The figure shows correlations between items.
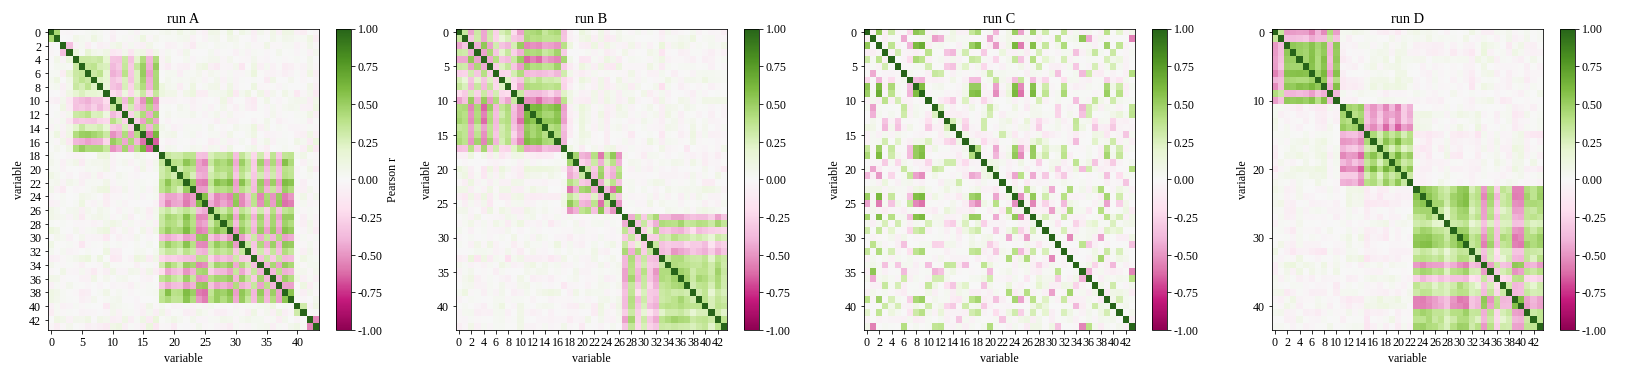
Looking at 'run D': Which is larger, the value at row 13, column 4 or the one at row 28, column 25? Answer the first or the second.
the second
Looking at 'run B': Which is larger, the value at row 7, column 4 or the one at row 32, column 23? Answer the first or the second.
the second
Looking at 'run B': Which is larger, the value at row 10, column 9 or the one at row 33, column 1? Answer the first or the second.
the first
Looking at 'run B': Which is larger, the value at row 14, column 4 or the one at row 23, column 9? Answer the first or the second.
the second
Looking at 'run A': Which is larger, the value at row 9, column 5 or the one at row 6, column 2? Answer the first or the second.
the first
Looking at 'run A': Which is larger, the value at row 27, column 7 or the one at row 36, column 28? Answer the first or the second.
the second
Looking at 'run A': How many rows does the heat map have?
44
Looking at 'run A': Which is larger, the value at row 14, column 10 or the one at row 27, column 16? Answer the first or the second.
the second
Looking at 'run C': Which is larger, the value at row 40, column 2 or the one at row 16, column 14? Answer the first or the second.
the first
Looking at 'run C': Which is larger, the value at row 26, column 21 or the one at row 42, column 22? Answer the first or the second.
the first
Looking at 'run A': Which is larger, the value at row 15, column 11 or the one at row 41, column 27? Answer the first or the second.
the second
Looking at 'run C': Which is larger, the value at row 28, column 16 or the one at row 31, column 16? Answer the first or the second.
the first
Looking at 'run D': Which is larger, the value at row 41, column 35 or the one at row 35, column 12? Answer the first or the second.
the first
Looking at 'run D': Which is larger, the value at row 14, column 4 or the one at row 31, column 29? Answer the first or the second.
the second
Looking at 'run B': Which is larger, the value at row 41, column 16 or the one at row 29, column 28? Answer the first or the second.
the first
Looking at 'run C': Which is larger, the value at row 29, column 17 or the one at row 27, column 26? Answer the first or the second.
the first
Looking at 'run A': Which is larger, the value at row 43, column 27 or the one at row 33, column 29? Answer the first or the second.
the first
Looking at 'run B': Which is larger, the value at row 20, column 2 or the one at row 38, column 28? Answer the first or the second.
the second
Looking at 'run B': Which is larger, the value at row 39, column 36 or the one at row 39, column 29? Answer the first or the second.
the first
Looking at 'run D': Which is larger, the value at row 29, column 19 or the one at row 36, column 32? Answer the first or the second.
the first
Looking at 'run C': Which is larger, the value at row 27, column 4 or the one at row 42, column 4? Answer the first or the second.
the first
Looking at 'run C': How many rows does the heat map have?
44
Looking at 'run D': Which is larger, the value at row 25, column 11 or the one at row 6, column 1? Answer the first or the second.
the first
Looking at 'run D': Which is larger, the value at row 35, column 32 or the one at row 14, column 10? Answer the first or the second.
the first
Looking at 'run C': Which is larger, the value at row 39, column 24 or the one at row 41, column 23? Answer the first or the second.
the first
